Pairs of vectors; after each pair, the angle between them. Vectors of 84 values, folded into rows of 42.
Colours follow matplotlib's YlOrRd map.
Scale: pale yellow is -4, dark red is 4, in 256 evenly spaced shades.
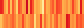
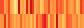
partly aligned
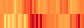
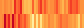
nearly opposite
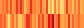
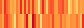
orthogonal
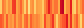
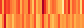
partly opposed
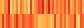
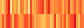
nearly parallel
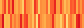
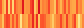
nearly opposite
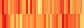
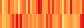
nearly opposite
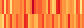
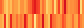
partly aligned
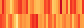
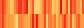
nearly parallel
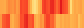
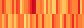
partly opposed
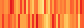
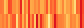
partly aligned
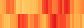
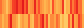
partly opposed
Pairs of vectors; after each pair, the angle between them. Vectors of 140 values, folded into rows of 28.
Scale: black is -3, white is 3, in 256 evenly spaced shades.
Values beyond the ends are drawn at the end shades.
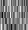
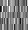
orthogonal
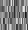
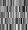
nearly opposite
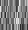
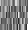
partly opposed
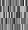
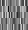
nearly parallel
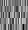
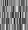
nearly opposite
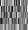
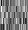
partly opposed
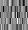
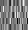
nearly opposite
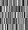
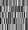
nearly parallel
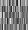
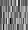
nearly opposite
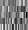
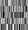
partly opposed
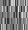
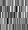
partly aligned
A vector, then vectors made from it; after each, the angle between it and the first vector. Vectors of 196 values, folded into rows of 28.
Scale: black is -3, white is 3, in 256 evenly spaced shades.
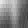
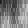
nearly opposite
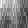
nearly parallel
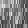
partly aligned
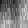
nearly opposite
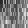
partly opposed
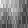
nearly parallel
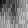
nearly opposite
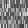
orthogonal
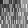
partly opposed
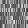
orthogonal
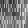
partly opposed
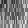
partly opposed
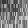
partly opposed
